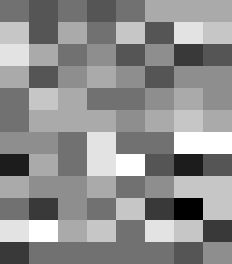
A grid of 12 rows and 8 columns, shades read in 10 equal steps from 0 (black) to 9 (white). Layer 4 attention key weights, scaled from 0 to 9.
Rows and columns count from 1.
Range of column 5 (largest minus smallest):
6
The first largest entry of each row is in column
6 7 1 1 2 7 7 5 7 5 2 8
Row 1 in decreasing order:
6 6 6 4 4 4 3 3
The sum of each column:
59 59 59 65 60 54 61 65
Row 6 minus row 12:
2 2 2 2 1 2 4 1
